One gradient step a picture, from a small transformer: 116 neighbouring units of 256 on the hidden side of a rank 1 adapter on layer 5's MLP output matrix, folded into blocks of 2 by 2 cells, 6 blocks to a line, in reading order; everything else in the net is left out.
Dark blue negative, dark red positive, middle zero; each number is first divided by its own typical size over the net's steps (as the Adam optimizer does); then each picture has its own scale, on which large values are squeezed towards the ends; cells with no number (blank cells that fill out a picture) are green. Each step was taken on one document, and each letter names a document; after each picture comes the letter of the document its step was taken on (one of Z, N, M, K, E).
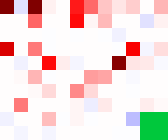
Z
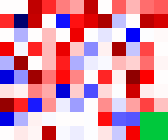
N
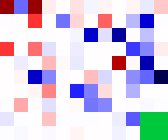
Z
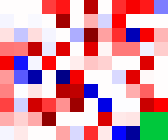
N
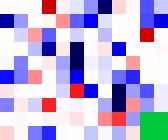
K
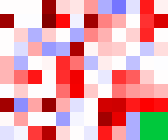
K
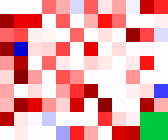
N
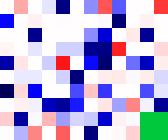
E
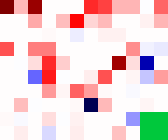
Z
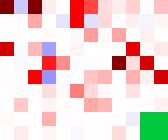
Z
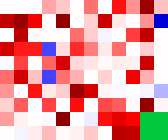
N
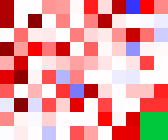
N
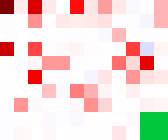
Z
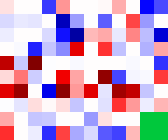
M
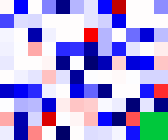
E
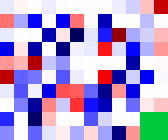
M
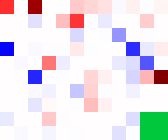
Z
